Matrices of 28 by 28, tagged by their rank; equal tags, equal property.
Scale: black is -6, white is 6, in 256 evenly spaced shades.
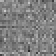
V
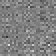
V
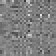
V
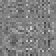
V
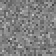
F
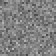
F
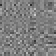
V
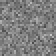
F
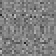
V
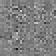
V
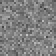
F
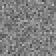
F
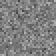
F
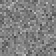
F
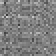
V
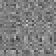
V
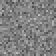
F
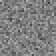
F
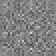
V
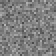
F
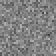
F
